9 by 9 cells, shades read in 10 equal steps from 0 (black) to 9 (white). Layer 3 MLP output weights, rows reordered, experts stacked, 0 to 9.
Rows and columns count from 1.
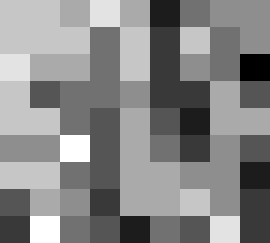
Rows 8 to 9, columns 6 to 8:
6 7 5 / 4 3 8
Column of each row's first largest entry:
4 1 1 1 1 3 1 7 2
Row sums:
49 50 42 36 43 42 44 42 36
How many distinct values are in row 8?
5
